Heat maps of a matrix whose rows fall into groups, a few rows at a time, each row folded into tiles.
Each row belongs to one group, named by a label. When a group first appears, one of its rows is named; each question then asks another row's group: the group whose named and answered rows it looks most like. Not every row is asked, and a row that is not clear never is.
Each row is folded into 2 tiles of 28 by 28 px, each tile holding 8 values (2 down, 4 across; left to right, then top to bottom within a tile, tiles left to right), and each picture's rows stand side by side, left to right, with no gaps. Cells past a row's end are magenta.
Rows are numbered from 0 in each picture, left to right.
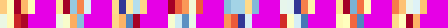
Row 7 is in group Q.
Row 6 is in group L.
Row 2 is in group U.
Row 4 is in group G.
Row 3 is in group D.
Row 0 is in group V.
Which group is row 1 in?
L
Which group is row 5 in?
G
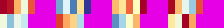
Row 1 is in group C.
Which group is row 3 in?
Q
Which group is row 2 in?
D
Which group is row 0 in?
D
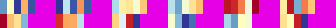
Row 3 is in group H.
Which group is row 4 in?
D
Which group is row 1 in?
C
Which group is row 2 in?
L
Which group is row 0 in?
C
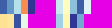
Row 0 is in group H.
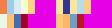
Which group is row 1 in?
U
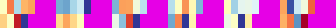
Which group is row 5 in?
U
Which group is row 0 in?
L
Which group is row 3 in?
H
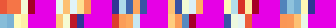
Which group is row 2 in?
C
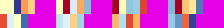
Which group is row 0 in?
G
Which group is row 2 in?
Q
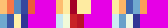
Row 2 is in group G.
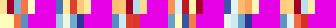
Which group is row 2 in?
V
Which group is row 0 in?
L
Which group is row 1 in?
H
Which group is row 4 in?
H
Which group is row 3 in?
D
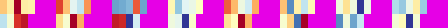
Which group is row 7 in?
H
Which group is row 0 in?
V
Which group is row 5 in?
U
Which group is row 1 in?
Q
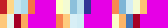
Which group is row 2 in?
U
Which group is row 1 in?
C
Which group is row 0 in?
Q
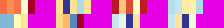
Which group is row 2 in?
D
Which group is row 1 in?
U
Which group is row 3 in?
H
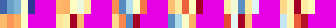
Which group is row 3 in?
D
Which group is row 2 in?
U
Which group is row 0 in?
C
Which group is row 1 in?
Q
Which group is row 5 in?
V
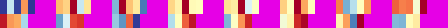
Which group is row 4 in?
V
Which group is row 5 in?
V
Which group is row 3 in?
V
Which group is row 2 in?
L
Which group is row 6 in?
U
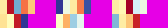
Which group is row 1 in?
H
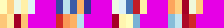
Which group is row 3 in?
V
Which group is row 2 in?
G
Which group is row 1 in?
C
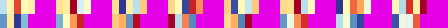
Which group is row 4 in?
U
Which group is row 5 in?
V
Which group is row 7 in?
D
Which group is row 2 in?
U
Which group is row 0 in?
H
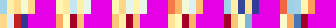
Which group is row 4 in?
C
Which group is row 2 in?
Q
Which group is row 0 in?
L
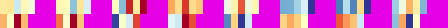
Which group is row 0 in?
Q
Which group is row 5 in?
C
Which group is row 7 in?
H
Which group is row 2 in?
D
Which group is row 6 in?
C
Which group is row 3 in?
V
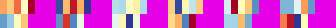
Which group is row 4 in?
L
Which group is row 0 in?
D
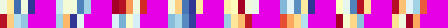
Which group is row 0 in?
C
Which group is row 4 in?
V
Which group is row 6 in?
G
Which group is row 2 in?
D
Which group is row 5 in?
C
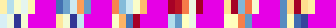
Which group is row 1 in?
H
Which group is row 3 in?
D
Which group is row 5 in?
H
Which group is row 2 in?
U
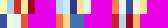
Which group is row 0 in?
D
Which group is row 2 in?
Q
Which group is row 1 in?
G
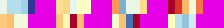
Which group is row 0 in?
C
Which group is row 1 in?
Q
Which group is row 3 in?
D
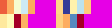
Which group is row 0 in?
Q
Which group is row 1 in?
U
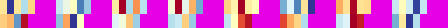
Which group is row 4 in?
V
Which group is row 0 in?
U
